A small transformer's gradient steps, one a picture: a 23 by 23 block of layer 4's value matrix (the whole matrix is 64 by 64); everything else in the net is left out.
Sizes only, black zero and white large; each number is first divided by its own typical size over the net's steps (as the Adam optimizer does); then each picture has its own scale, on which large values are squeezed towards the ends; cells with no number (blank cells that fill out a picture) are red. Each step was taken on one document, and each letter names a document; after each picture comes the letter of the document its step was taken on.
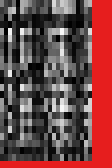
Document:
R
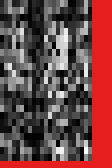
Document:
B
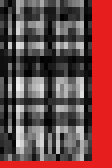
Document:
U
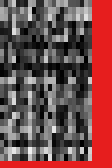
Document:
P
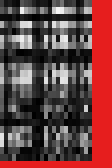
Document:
R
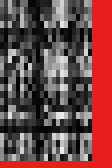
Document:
B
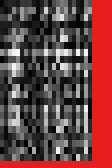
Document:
B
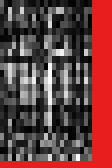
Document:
R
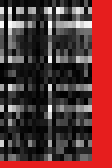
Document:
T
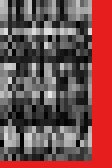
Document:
P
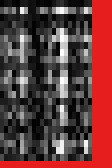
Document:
B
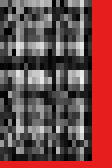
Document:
U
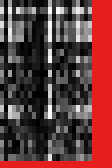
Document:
T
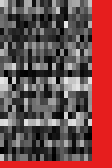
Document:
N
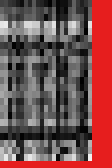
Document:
P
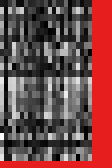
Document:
T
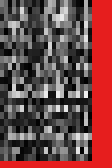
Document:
B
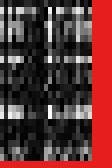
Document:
T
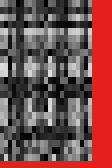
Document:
P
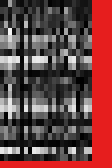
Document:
N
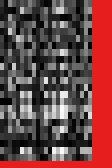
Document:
R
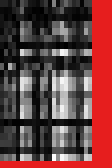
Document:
R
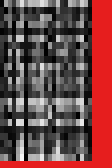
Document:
U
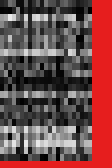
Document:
N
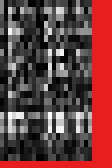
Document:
T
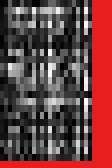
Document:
R
